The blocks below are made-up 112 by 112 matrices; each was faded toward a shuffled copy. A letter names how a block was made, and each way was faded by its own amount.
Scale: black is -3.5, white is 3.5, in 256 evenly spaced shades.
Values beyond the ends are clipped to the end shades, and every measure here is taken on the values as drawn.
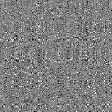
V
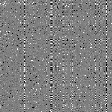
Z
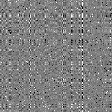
Z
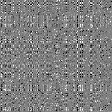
Z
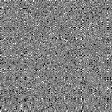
V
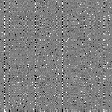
Z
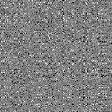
V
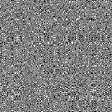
V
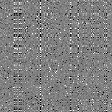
Z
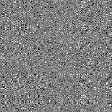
V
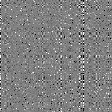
Z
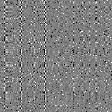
Z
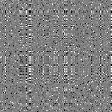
Z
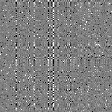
Z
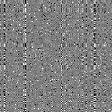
Z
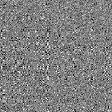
V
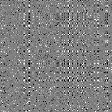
Z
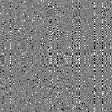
Z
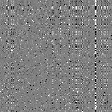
Z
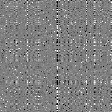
Z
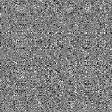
V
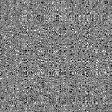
V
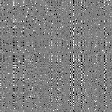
Z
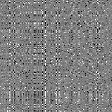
Z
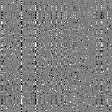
Z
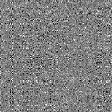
V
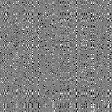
Z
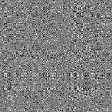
V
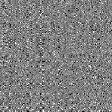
V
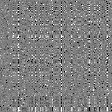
Z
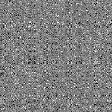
V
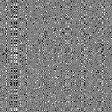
Z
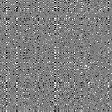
Z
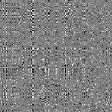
Z
